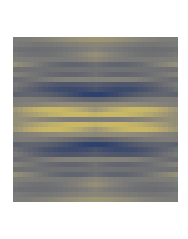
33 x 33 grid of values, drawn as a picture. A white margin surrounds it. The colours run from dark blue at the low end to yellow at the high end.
Values change most from cell to cell in the centre. Streaks run across, left to right. Its left and right halves mirror each other, and so do its top and bottom.
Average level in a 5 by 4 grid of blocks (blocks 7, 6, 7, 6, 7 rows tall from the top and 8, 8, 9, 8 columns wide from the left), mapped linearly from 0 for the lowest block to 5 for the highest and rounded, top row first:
2222
1001
4554
1001
2222
